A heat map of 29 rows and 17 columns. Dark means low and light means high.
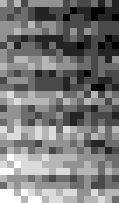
No row or column stands out. The field climbs toward the bottom left. The ninth with the highest average is the bottom left. The ninth with the lowest average is the top right. Stripes running across repeat 6 times from top to bottom.
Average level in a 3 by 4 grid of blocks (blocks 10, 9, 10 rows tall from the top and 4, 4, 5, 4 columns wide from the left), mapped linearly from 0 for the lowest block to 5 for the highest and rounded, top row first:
2 2 1 0 | 3 2 1 1 | 5 4 4 2
